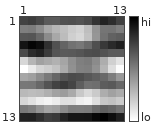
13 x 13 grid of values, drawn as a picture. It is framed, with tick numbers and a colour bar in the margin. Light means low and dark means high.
There is no overall slope. Horizontal stripes repeat 3 times down the table. The centre is the smoothest part. On average the colour sits 50% of the way up the scale.
